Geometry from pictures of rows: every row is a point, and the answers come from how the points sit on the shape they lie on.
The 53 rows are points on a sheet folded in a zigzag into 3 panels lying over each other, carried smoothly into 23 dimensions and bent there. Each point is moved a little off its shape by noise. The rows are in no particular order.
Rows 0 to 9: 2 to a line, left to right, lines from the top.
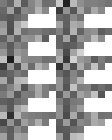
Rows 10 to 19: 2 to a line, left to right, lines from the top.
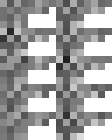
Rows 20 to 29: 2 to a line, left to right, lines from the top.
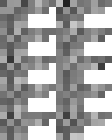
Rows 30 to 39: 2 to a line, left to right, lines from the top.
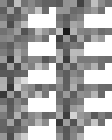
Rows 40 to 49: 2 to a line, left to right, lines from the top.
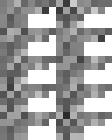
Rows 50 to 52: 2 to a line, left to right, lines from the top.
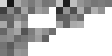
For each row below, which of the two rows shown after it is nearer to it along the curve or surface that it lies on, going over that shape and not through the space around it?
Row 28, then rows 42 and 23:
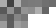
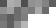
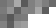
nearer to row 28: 23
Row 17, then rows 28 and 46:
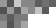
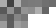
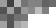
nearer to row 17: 28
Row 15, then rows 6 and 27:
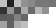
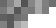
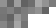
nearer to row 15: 27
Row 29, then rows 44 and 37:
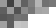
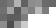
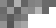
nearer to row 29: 44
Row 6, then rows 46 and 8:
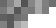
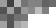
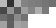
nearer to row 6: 46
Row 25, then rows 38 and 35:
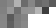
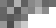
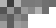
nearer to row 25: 35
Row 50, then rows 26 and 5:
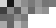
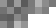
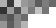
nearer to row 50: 5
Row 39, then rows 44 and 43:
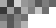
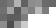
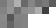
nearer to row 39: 43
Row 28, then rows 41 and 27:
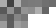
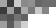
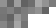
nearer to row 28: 27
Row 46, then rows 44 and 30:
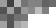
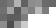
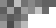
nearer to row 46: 30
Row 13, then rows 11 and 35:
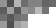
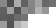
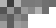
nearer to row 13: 35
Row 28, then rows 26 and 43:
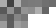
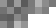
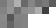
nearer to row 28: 43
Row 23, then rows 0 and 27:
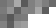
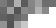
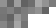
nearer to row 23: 0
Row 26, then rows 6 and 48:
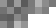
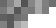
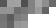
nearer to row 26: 48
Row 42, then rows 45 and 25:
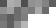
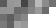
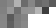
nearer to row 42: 45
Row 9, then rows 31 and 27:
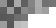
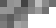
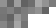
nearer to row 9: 31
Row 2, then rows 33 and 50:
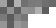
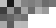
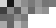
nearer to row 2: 50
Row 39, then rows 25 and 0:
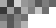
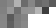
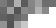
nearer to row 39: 25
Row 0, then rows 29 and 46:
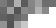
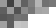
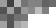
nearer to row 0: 29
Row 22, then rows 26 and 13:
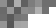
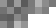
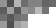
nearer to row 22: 13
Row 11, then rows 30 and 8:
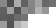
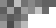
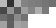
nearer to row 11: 30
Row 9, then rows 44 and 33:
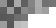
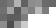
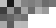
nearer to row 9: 44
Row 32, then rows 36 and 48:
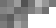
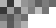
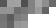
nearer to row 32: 48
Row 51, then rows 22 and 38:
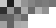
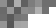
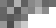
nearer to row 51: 22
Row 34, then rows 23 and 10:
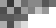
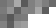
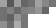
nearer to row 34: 23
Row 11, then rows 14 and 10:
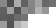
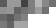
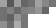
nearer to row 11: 14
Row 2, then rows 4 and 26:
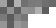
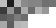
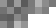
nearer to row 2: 4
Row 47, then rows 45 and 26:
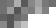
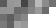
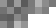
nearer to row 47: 45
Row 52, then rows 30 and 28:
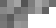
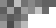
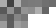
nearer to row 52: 30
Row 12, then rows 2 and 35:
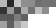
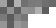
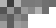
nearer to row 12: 35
